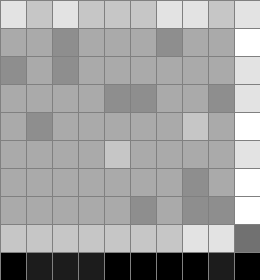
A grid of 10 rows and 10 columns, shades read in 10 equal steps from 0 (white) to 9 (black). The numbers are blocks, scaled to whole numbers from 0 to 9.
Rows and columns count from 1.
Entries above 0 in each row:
10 9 10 10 9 10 9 9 10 10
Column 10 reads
1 0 1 1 0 1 0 0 5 9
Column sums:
34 34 34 33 34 36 34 33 34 18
